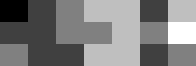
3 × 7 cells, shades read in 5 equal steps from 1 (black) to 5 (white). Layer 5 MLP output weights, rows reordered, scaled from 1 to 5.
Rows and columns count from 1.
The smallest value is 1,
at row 1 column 1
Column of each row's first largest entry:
4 7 4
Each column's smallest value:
1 2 2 3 4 2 3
